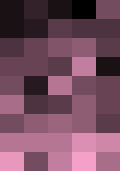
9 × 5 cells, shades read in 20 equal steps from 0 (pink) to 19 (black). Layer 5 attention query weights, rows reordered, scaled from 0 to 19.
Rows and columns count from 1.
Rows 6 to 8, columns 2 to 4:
13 12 8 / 8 7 8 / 5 5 2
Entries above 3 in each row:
5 5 5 5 5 5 5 3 3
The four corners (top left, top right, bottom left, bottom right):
17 10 1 6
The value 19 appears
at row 1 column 4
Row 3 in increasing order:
8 9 11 12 13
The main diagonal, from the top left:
17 16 9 4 11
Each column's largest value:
17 16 17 19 17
